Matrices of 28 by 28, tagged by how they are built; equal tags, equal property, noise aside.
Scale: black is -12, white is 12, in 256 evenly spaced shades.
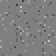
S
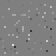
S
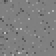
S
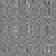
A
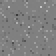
S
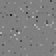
S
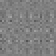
A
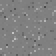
S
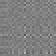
A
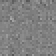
A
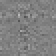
A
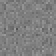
A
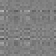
A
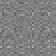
A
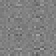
A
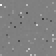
S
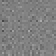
A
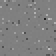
S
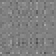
A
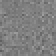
A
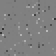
S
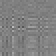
A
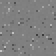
S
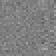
A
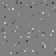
S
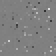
S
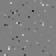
S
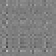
A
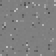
S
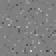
S
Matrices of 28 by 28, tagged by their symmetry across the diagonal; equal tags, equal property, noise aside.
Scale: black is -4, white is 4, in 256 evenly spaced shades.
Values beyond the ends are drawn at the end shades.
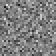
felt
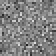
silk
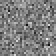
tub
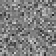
felt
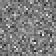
silk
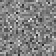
tub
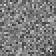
silk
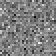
tub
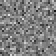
felt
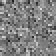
felt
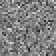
tub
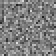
felt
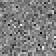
tub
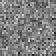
silk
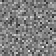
felt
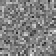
silk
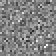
silk
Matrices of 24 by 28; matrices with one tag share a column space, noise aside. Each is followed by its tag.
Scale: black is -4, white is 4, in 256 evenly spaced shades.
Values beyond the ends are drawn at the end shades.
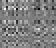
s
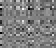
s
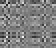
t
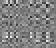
t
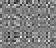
t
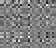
t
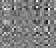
s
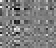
s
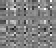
s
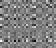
t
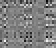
t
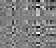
s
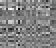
s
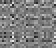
t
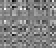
s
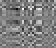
s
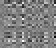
t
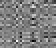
t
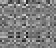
t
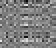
t
